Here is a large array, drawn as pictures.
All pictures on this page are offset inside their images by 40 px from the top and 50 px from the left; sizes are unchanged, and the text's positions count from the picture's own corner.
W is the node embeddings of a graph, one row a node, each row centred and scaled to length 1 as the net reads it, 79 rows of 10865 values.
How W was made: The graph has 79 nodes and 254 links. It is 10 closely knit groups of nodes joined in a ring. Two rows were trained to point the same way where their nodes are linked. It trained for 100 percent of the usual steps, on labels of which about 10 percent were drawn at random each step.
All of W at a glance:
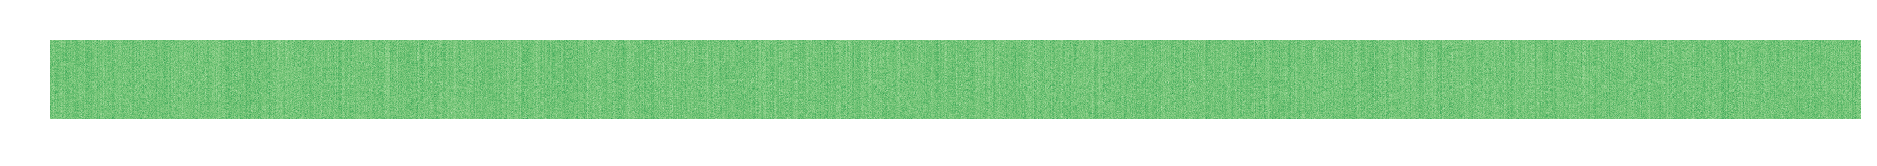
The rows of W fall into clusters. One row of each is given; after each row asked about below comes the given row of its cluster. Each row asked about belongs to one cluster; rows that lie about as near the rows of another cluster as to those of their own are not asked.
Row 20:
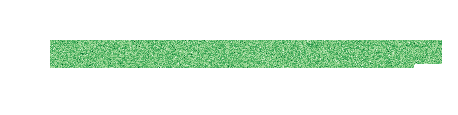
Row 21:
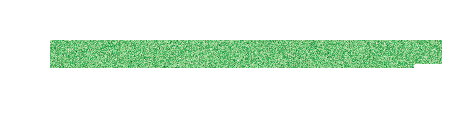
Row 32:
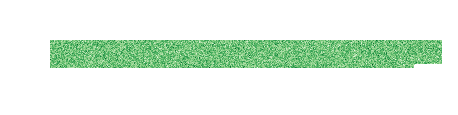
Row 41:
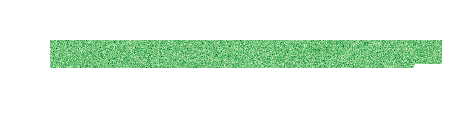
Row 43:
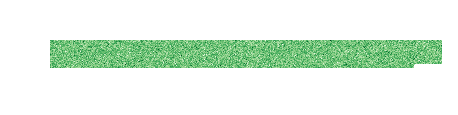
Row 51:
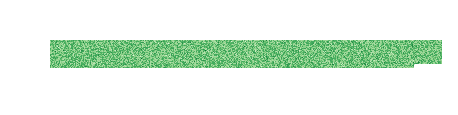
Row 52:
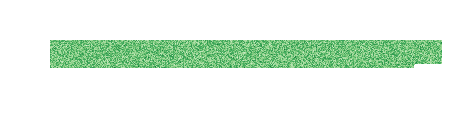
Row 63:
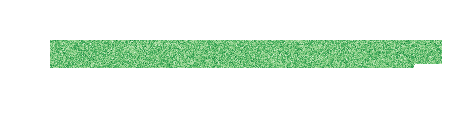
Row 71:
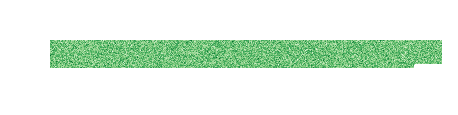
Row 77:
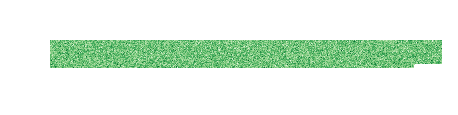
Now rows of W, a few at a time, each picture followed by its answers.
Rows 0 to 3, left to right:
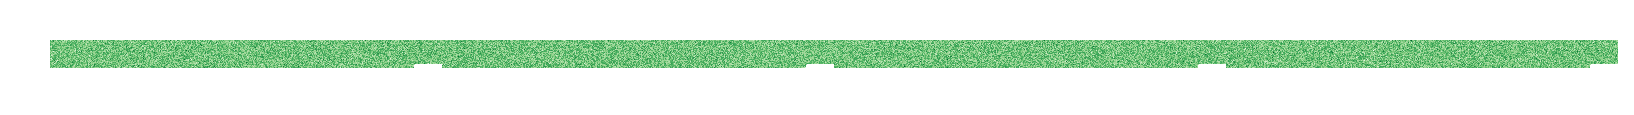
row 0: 32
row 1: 51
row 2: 77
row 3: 32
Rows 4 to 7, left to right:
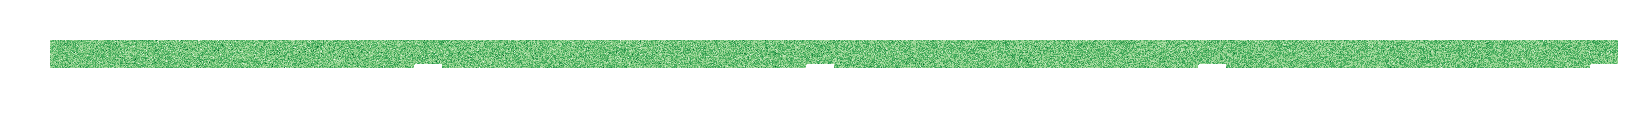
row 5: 77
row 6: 41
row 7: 21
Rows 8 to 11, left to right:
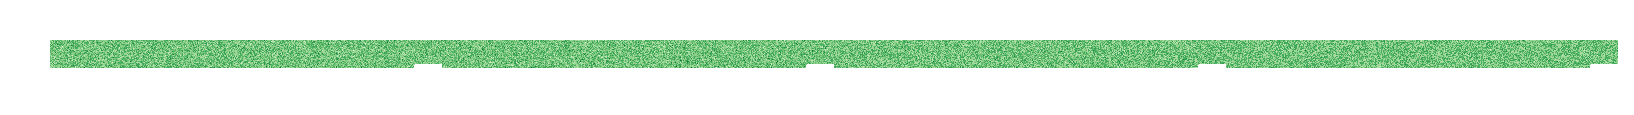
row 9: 71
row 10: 77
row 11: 21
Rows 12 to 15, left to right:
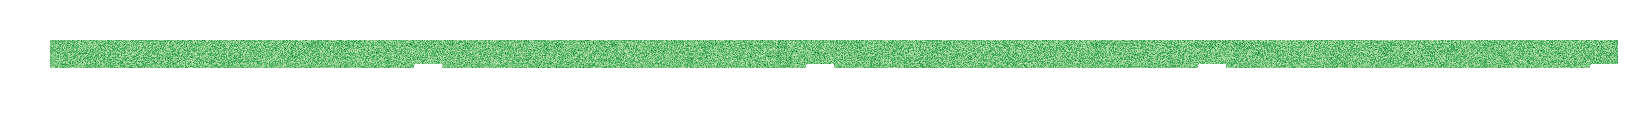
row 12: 20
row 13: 20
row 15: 63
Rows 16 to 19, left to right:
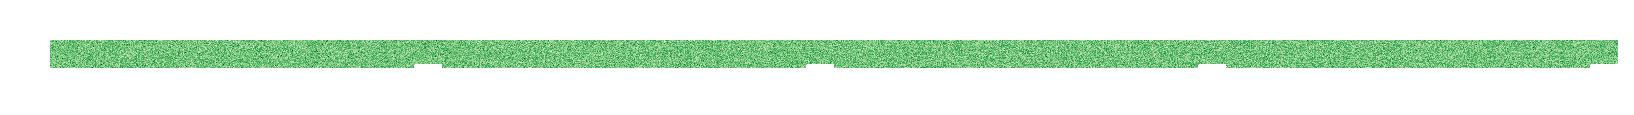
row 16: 20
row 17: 32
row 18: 71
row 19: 20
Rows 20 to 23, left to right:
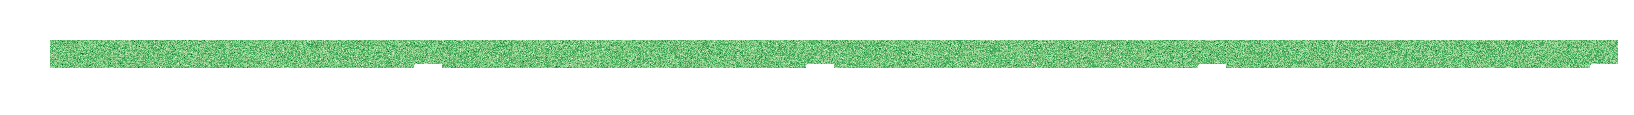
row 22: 63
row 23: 41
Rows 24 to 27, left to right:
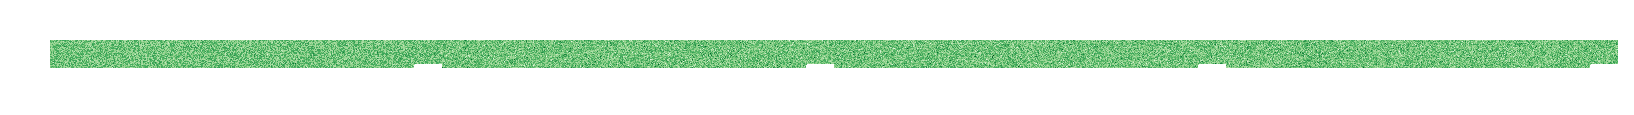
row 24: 77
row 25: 41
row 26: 20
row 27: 43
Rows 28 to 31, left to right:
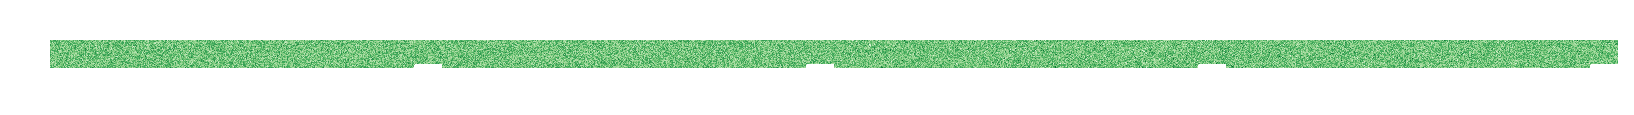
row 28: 52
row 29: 51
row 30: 43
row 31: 20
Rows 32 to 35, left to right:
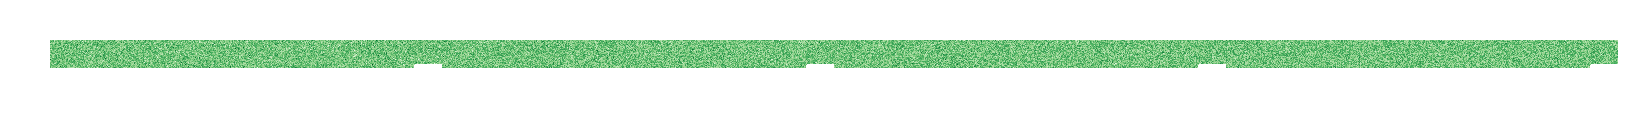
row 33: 52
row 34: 20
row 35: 52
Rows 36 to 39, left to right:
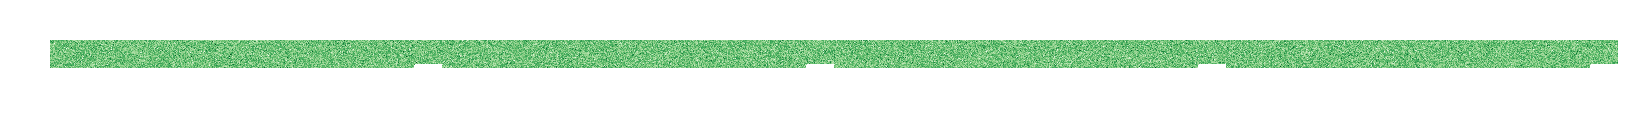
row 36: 63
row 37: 20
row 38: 52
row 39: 20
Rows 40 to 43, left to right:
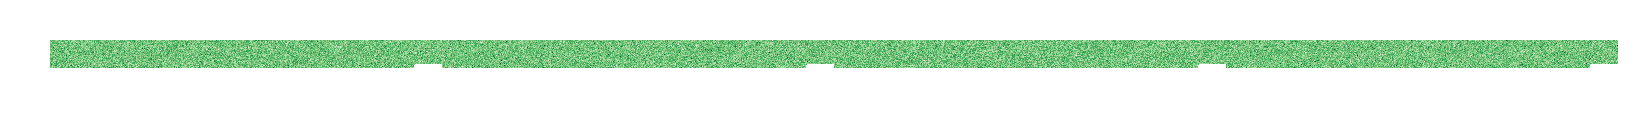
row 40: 71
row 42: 41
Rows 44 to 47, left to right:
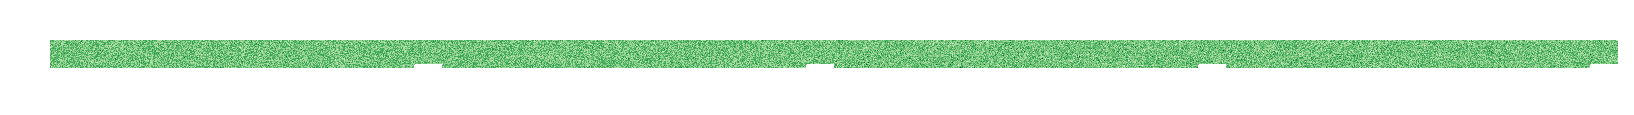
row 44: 32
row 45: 51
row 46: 21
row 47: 21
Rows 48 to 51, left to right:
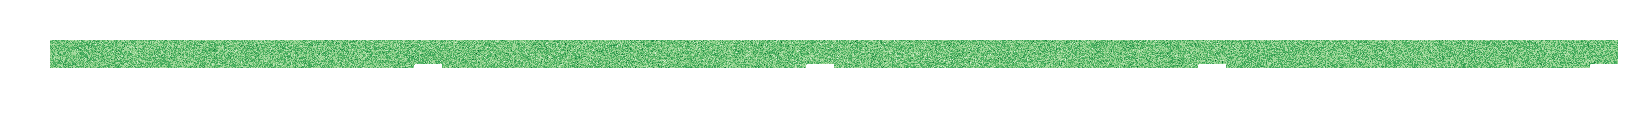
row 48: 63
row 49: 32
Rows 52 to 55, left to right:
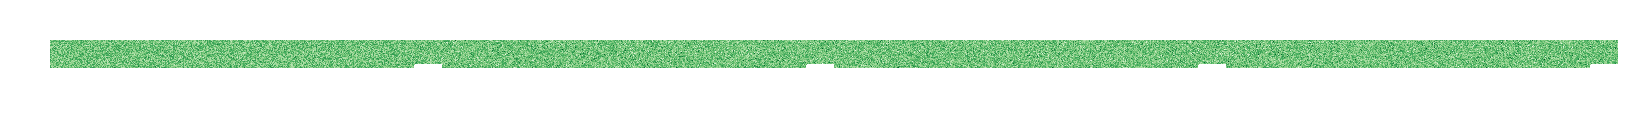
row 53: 52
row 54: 43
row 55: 77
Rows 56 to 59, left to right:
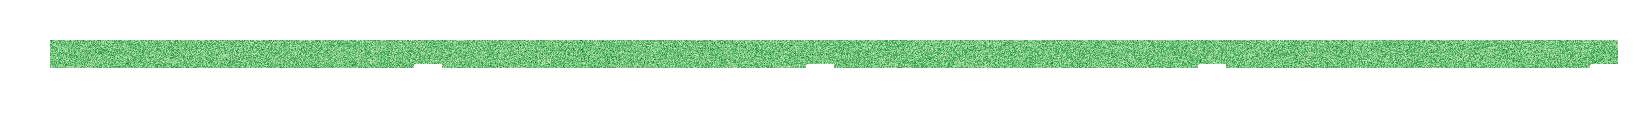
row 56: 43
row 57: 32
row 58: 21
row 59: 52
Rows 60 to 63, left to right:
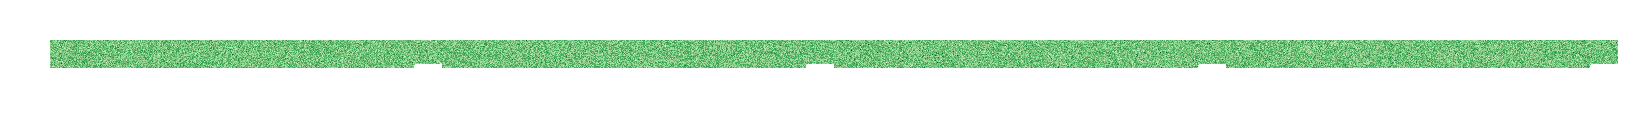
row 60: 41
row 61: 32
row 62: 63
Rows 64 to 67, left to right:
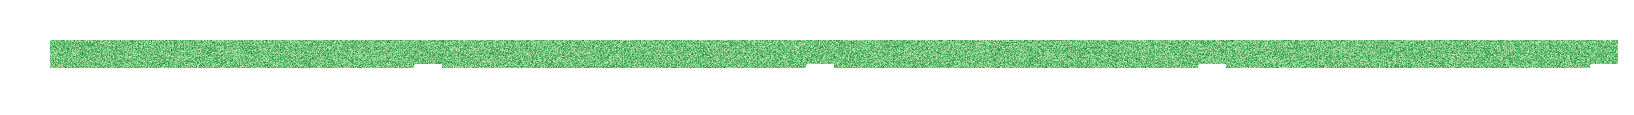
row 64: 63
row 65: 77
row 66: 21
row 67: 77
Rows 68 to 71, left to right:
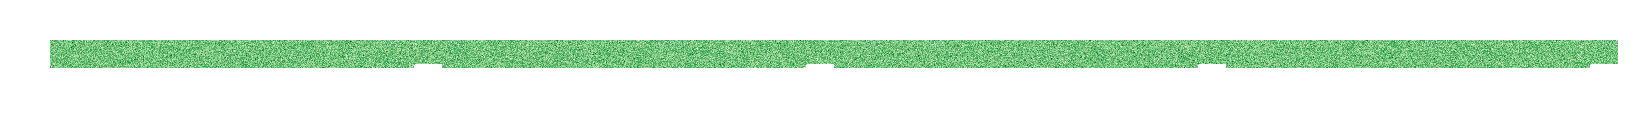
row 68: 41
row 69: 21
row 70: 77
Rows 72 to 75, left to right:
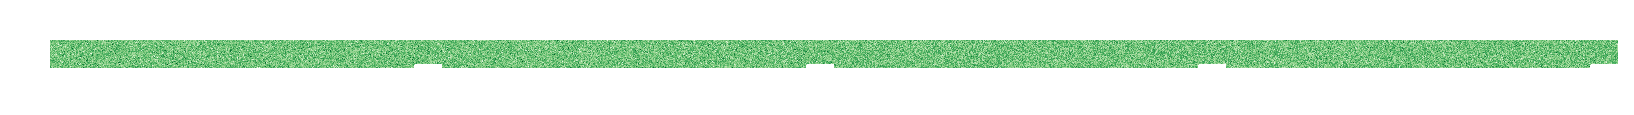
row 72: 52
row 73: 51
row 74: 32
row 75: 77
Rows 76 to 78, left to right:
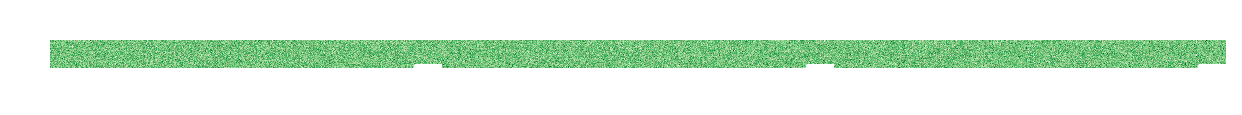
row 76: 32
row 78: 21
